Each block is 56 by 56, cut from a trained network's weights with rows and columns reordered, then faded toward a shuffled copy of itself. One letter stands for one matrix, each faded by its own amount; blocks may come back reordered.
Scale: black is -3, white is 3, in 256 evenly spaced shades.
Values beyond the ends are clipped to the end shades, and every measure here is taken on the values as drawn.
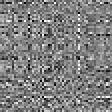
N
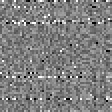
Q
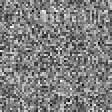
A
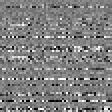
N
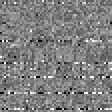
Q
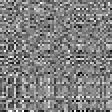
N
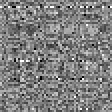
Q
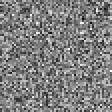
A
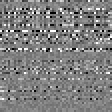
N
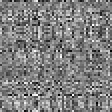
N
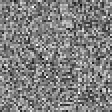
A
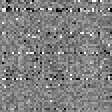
Q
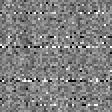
Q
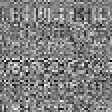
N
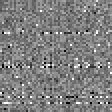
Q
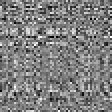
N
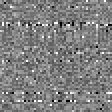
Q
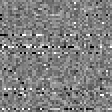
Q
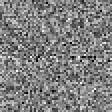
A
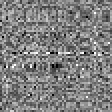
Q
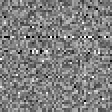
Q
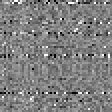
Q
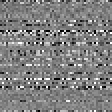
N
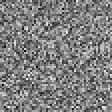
A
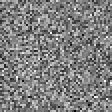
A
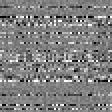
N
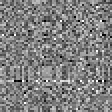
Q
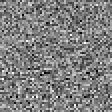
A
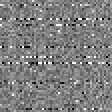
Q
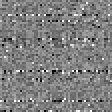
Q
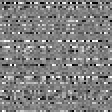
N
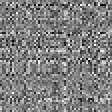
N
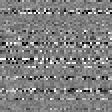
N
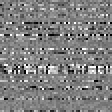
N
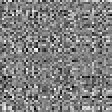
N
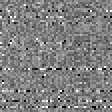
Q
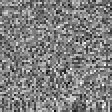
A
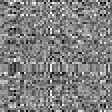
N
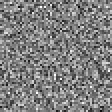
A
